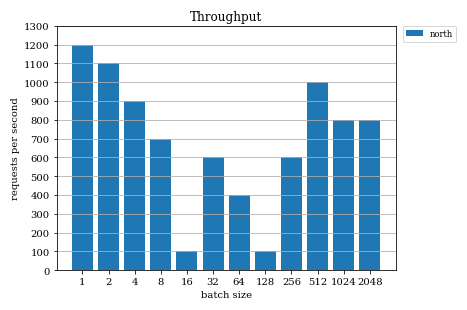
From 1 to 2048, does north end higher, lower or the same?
lower
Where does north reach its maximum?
1
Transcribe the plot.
Title: Throughput
x-axis: batch size, ticks 1 2 4 8 16 32 64 128 256 512 1024 2048
y-axis: requests per second, ticks 0 100 200 300 400 500 600 700 800 900 1000 1100 1200 1300
Legend: north
Values:
north: 1200 1100 900 700 100 600 400 100 600 1000 800 800
